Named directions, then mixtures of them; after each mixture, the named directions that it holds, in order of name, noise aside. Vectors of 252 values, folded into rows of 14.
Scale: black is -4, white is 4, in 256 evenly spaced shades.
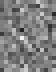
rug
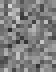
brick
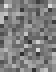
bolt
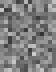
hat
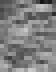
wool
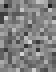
bolt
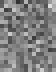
bolt, hat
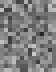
hat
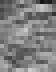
wool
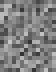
bolt, hat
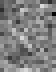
rug, wool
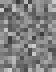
hat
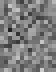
brick, hat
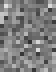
bolt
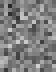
brick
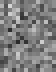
brick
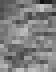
wool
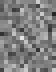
rug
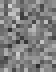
brick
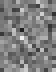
rug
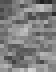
wool
